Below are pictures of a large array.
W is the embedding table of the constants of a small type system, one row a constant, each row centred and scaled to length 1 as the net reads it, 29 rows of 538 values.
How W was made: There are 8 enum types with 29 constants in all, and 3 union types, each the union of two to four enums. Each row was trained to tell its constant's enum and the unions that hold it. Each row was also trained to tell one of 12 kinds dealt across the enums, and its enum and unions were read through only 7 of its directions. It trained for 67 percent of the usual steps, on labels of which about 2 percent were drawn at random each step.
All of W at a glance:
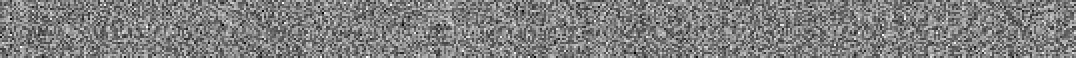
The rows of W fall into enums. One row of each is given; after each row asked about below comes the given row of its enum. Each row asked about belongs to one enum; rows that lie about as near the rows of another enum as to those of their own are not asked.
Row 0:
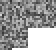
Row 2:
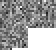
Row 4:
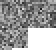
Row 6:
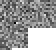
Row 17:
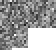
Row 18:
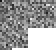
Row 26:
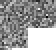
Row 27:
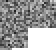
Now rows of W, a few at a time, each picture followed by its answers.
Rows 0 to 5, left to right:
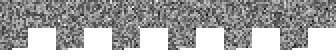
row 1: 2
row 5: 18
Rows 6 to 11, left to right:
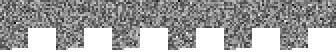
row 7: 2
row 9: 27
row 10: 17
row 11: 4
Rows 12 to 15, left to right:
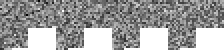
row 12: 27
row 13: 0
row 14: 0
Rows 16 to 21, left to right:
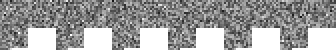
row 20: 2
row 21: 0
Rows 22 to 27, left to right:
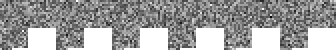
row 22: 18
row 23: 27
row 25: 6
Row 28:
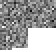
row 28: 4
